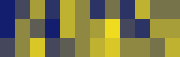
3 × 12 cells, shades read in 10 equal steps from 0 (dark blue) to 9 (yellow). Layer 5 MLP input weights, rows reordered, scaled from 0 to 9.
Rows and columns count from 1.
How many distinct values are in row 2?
8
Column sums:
2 12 17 3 17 15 14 21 8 13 14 17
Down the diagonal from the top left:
0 5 8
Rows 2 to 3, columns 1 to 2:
0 5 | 2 5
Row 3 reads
2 5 8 2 3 5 7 8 5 5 4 7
